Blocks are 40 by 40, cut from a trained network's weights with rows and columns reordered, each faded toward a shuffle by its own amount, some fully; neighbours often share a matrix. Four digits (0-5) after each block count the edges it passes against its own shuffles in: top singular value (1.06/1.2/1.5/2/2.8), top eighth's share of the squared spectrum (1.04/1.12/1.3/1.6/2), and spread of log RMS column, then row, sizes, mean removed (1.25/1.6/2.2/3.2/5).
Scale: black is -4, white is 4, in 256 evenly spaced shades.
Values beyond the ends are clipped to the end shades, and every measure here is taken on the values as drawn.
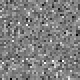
0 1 0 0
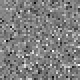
1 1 0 1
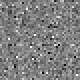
1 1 0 0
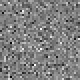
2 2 0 1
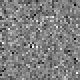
1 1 0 0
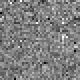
2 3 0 1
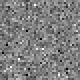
0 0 0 0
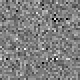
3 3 1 1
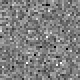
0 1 0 0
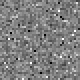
0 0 0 0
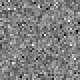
0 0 0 0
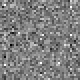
2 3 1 1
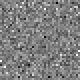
0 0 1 1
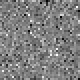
2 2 0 1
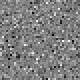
0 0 0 0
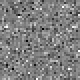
0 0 0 0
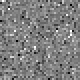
0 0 0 0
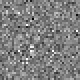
2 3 1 1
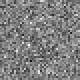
2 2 0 1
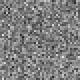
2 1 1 0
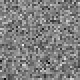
2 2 0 1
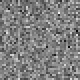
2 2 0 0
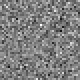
1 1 0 0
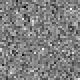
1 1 0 0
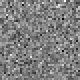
1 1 0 0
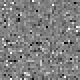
2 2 0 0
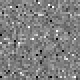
2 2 0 1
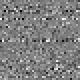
3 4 0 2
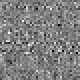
3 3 0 2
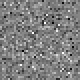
0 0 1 0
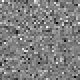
2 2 0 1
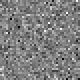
2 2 0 1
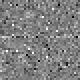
2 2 0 1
